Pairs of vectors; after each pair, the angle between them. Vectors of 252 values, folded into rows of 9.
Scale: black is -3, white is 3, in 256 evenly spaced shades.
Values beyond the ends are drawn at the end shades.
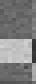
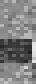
nearly opposite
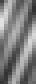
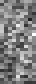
partly aligned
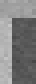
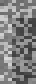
partly aligned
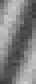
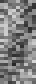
partly aligned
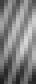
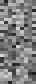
orthogonal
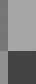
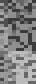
partly opposed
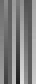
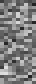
orthogonal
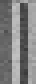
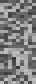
orthogonal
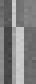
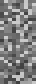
orthogonal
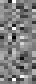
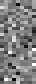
partly opposed
